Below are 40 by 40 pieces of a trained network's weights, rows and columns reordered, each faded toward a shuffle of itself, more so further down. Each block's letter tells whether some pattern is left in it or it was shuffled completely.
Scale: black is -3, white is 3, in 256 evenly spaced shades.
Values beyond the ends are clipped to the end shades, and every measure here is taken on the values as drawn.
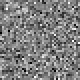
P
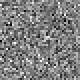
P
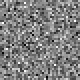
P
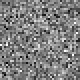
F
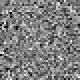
F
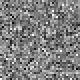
F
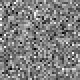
P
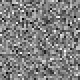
P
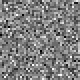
P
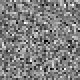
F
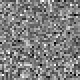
F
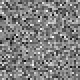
P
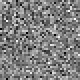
P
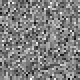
P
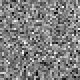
P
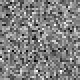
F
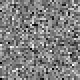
F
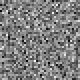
P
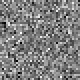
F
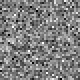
P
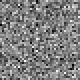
F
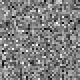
P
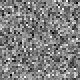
P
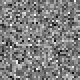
F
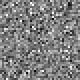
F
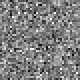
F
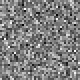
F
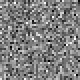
P
